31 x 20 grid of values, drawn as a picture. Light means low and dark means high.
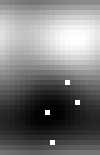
The top right is the ninth with the lowest average. Four lone cells stand out, each far lower than its neighbours. Overall the values sit about 50% of the way up the scale.
